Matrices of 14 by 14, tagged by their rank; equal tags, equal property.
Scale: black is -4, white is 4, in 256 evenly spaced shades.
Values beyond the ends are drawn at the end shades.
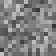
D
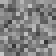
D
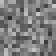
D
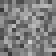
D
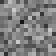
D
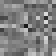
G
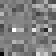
G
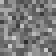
D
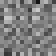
G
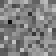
D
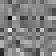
G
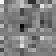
G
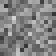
D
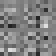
G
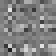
G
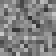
D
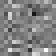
G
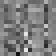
G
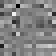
G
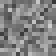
D
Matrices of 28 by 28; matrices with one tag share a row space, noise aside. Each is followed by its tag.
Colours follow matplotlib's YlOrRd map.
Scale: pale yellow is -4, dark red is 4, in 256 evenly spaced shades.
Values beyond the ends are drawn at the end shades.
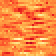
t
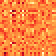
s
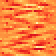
t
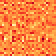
s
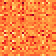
s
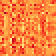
s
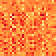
s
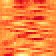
t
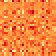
s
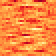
t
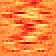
t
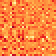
s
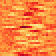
t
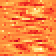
t
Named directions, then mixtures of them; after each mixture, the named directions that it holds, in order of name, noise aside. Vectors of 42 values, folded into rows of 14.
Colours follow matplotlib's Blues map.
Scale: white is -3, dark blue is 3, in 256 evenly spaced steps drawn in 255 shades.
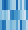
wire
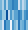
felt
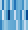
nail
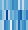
felt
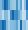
wire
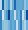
nail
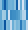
felt, wire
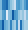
felt, wire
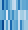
felt, wire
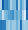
nail, wire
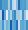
felt, nail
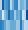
nail, wire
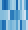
wire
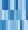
nail, wire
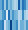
felt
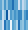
felt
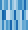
felt, nail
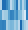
nail, wire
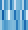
nail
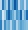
felt, nail
